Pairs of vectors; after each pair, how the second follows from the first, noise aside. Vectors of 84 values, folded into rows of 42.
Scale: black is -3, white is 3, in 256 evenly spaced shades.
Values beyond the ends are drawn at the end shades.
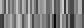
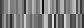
shuffled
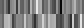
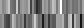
negated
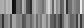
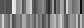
negated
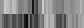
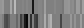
partly zeroed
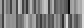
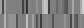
partly zeroed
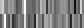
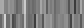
shrunk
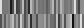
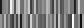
negated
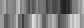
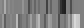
partly zeroed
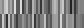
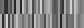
negated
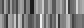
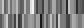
negated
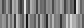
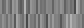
shrunk
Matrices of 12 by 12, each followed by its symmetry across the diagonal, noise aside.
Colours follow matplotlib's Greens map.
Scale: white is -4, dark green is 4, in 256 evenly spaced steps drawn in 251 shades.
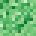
symmetric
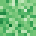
antisymmetric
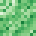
symmetric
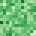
symmetric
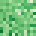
antisymmetric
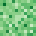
symmetric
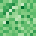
symmetric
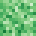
antisymmetric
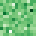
antisymmetric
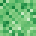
symmetric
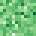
antisymmetric
